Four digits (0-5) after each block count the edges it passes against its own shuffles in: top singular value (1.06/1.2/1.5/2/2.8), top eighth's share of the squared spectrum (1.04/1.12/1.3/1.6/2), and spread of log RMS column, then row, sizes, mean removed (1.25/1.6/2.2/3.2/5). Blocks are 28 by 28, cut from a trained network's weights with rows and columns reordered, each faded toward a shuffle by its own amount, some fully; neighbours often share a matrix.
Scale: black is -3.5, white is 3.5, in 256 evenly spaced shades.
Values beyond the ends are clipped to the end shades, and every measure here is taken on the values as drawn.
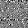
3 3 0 2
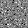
2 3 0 1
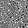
0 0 0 0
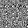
2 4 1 1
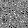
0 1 0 0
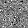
1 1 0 0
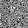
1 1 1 0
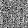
2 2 0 0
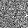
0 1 0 0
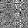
2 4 2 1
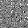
1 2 1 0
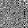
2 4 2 1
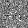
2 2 0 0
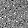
0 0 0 0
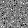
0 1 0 0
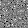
0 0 0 0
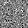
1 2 1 0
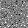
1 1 0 0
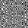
2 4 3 0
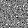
1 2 1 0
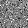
0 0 0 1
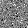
0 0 0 0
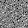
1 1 0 0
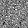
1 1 0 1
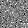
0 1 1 0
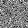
0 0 0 1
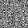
2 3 1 0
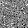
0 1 0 0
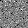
0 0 0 0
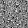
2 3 2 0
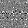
3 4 0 2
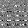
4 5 1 3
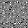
3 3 0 2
